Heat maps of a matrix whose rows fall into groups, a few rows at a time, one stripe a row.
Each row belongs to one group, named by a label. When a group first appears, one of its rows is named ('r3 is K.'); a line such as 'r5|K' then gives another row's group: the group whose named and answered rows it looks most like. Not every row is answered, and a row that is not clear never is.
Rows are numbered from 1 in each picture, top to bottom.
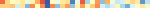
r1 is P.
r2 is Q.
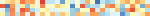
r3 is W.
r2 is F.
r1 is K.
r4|Q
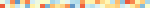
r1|W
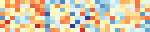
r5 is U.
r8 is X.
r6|P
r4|P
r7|P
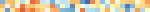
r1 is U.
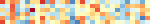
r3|Q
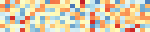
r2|F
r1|X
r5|W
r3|P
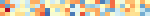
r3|P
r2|F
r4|P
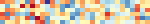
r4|F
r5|P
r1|Q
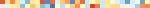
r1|Q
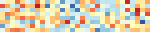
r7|U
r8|K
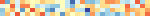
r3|U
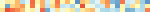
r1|X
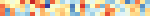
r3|F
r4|F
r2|P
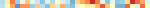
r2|W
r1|W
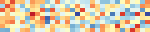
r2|U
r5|Q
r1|K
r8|W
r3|Q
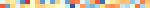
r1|U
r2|F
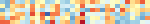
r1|W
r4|X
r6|Q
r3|U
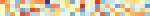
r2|X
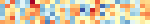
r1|Q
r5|W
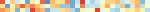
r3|P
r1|F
